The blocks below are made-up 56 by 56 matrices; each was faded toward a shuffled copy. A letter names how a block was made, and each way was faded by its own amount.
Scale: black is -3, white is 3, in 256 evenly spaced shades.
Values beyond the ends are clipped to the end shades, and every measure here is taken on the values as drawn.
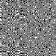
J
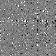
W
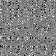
W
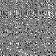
J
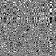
J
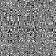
J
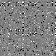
W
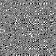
J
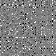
W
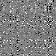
W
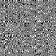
J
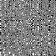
J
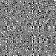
J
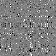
W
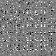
W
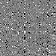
W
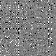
W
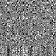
J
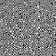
J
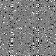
W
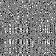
J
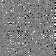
W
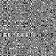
J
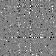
W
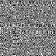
J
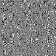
W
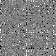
W
